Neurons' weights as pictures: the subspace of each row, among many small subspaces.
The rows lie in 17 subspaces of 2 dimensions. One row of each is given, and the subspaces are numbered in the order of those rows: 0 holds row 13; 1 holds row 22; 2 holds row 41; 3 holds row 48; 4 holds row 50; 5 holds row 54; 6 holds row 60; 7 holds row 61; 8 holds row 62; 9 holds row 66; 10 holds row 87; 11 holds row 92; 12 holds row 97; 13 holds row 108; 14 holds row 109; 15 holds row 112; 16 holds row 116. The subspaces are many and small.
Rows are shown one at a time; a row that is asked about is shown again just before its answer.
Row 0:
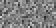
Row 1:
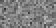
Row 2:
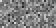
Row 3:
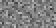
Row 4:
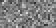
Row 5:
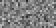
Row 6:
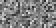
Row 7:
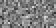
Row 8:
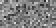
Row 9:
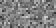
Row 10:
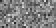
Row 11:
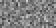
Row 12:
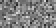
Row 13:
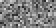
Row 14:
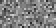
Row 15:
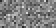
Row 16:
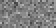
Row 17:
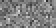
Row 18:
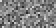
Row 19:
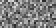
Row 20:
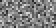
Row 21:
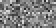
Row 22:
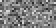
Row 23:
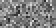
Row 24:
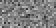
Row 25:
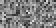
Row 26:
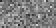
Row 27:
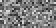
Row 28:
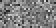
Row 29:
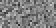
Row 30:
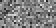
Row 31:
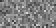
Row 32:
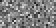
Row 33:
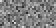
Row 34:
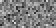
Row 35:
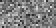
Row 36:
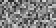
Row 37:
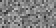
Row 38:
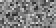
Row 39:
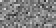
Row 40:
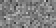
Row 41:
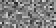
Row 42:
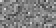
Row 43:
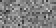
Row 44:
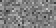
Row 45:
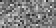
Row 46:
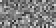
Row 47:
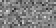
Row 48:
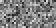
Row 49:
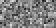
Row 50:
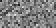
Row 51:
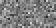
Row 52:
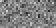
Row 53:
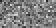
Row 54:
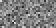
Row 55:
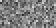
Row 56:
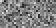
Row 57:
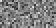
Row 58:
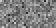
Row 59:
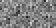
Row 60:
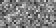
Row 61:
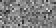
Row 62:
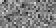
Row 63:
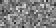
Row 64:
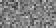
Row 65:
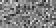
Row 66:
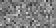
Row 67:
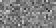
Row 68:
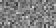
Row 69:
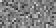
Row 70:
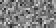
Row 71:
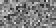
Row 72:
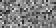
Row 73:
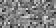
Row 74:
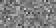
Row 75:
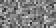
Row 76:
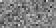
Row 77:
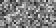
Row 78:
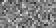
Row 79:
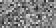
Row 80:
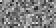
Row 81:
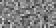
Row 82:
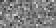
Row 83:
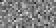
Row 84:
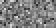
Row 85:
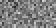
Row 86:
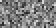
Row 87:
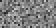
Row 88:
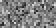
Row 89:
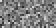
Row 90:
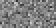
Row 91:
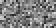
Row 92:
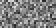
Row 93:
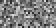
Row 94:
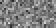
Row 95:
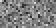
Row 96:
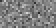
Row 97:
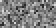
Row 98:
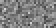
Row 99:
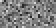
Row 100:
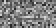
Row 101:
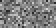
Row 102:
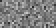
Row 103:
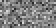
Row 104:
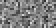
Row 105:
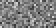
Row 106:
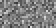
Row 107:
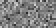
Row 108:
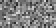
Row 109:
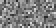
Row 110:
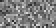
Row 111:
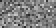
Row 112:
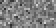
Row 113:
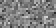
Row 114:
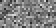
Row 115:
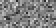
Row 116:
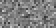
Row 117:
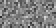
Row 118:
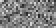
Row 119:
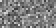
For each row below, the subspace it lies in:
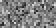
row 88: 12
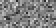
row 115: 6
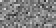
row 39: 4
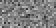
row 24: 16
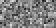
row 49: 0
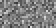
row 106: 14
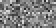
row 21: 7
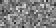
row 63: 12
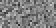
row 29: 4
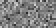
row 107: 8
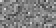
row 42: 4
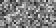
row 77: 6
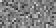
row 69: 6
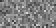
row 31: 9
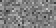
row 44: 1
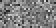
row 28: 14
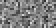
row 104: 5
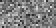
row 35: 0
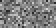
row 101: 1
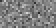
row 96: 8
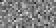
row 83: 11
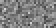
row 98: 4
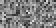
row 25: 3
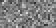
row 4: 11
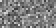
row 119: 10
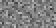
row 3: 2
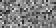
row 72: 7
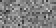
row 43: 7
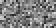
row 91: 10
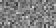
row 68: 13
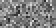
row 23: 9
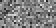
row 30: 10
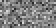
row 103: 1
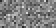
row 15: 5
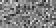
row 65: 12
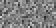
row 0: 14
